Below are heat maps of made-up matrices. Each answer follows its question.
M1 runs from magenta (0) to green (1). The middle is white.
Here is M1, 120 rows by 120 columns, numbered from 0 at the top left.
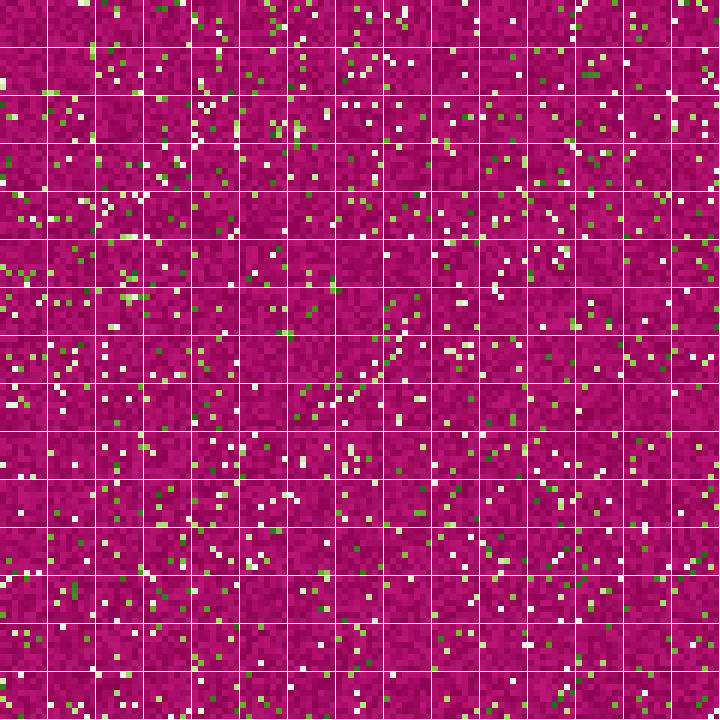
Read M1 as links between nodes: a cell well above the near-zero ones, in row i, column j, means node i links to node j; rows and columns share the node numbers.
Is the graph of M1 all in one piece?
yes
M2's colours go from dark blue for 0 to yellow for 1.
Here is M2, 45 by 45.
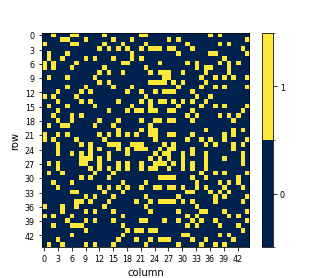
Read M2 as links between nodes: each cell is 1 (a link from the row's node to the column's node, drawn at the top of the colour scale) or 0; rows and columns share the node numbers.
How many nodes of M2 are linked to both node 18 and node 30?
4
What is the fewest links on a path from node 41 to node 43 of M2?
1
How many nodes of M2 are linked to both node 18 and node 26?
3
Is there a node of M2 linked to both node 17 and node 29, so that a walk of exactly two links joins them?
no
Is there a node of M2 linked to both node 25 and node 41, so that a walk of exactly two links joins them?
yes
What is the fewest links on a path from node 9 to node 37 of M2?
1
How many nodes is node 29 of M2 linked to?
8
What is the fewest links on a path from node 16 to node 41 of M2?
2
